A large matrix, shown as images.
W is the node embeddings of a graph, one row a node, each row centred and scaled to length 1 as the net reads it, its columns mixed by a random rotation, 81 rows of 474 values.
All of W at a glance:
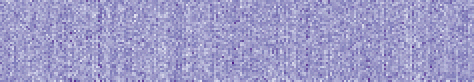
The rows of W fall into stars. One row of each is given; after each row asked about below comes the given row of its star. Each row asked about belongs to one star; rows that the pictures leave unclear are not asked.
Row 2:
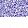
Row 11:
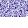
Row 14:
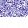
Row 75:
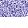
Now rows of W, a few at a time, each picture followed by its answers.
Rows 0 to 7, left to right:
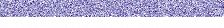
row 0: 75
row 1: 75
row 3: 75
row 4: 2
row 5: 11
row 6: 14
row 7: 75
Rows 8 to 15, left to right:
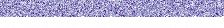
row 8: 14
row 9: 2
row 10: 2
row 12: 2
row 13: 14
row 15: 11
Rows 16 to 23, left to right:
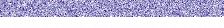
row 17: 14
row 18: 75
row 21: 11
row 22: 2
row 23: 14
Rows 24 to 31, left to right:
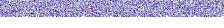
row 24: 75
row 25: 2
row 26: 11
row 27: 2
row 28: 2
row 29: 14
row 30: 11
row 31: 11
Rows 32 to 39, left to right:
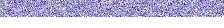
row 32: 2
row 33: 14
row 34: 75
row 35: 14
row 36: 11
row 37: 11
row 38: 14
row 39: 14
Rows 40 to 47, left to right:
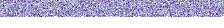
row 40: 2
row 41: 2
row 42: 75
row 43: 75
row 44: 11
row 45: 75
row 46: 75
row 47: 11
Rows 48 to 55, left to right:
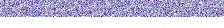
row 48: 14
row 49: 14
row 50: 75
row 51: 14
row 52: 14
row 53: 14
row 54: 11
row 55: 14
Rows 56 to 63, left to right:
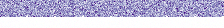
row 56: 14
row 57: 75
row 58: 14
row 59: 75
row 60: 2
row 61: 14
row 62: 11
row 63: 75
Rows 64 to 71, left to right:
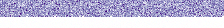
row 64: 11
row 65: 14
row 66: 14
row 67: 2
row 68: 11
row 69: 14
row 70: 2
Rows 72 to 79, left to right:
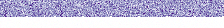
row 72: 75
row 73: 14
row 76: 11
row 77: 2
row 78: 2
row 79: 2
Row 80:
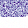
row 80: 2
